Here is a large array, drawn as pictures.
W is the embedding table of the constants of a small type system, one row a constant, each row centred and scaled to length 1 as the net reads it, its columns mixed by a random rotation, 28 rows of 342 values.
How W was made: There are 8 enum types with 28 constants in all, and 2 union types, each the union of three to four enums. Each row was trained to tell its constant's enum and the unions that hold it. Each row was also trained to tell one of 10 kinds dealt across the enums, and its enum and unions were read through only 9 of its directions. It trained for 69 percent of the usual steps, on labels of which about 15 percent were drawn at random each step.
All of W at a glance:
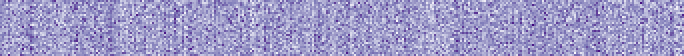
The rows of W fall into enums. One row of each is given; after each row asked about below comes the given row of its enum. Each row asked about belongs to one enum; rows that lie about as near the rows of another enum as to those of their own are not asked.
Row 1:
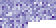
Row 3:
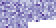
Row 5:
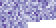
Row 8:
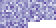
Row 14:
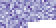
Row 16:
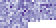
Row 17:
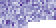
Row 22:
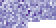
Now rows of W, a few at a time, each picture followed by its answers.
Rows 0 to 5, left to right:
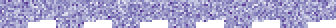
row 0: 17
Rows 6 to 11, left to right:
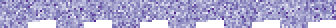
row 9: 16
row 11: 1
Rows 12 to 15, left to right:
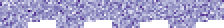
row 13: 16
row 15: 8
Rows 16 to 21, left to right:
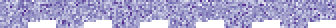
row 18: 3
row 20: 8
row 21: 14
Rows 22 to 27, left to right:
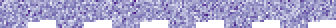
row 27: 16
